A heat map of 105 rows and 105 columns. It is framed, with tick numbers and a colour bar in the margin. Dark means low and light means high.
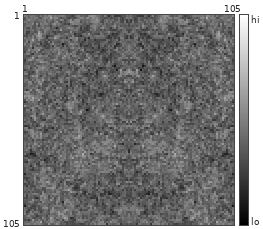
The histogram is bell-shaped. It is mirror symmetric from left to right. There are no regular stripes. On average the colour sits 40% of the way up the scale. No overall slope runs across the table. No single row or column stands out from its neighbours. No seam splits the table.
